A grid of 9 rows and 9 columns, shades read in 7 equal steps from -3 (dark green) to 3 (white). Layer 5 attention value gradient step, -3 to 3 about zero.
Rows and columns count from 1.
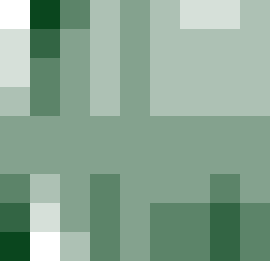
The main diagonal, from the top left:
3 -2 0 1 0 0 0 -2 -1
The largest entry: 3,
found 2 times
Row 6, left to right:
0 0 0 0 0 0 0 0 0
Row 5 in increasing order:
0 0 0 0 0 0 0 0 0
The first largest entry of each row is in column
1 1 1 1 1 1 2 2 2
